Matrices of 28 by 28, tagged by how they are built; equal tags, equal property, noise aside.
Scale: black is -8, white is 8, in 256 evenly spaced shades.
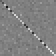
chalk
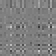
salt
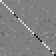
chalk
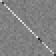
chalk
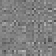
salt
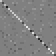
chalk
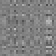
salt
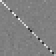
chalk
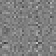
salt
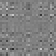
salt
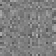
salt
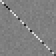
chalk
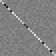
chalk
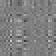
salt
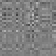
salt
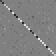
chalk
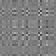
salt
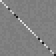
chalk
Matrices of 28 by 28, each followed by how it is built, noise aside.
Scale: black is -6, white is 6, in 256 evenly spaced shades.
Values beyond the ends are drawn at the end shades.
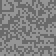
noise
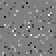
sparse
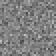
noise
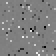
sparse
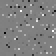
sparse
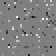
sparse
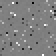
sparse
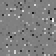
sparse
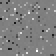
sparse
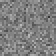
noise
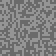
noise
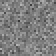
noise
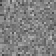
noise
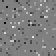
sparse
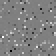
sparse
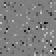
sparse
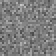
noise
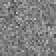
noise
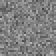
noise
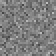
noise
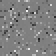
sparse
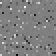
sparse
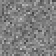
noise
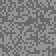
noise
